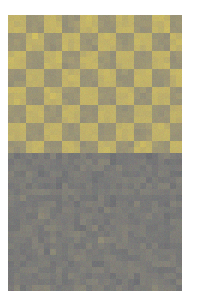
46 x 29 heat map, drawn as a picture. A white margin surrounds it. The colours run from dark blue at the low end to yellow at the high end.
It is made of 2 by 1 panels. Panel 1,1: high, checkered. Panel 2,1: middling, fine-grained, faint in contrast.
